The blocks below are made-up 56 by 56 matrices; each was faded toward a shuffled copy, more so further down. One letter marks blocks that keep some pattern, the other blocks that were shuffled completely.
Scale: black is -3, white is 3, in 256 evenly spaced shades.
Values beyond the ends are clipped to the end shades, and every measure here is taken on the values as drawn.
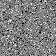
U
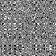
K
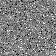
U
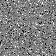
U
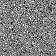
U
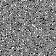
U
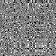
K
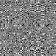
K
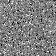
U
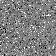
U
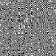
K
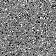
U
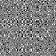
K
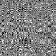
K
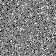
U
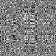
K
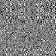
K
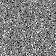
U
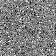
U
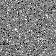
U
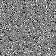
U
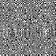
K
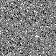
U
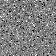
U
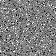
U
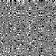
K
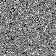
U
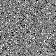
U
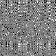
K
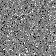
U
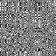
K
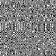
K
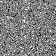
U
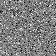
U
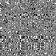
K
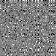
K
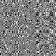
K
